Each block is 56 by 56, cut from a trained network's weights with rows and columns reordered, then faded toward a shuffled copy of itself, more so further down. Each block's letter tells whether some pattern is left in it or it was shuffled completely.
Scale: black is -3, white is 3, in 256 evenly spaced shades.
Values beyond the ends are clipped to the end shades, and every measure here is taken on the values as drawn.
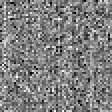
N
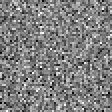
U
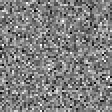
U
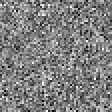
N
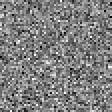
U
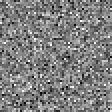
U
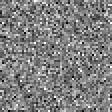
U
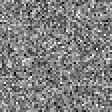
U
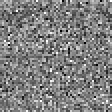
N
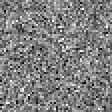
U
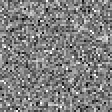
U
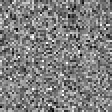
N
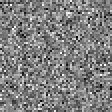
U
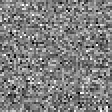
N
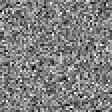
U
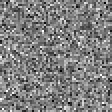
U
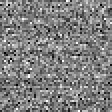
N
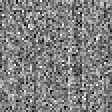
N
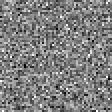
U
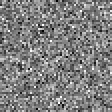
U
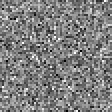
U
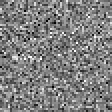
U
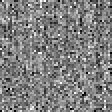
N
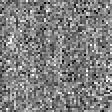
N
